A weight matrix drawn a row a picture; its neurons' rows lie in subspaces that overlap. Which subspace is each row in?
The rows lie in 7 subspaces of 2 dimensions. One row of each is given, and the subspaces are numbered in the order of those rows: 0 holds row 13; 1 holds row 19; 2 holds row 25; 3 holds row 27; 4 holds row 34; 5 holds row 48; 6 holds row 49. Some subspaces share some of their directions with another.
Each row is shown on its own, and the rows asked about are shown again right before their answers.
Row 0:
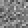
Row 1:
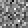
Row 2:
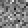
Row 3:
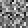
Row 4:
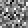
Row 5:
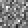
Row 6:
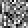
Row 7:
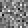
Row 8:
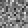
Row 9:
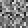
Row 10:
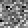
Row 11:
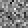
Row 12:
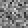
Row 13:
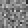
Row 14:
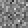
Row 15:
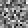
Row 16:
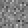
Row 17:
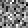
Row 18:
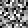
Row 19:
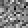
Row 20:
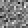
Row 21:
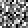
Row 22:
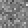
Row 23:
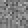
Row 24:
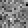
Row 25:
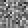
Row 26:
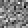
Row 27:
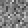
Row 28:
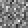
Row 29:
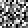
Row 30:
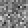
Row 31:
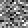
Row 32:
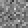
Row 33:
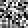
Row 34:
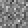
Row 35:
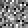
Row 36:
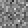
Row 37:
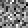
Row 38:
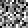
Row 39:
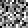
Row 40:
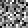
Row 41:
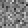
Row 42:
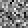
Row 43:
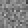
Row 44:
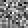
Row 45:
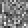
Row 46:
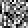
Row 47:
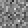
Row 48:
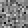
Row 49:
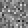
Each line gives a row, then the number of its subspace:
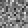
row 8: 5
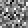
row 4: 0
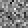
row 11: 2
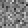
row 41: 0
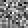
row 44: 2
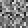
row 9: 6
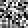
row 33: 2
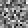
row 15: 0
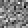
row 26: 1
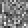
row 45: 5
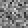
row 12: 2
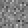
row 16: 6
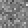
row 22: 3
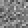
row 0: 1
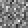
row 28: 4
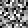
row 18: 0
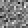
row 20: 1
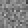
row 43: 0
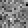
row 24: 3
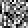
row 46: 5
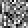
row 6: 5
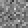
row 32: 1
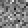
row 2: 1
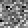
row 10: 4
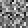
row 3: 6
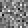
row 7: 6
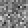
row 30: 3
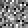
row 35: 6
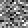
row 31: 4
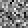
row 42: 2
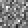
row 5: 4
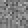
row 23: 2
